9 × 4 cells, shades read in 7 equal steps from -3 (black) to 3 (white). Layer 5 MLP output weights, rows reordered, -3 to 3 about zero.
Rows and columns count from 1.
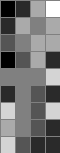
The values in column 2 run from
-2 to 1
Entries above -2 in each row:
2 3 4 2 4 2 4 3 2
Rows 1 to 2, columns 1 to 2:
-3 -2 / -2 1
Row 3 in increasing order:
-1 0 1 1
